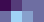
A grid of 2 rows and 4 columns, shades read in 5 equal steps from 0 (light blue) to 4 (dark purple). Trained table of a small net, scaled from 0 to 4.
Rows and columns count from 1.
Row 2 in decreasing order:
2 2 1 0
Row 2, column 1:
2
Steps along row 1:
down down same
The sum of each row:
11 5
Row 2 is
2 0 1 2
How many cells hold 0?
1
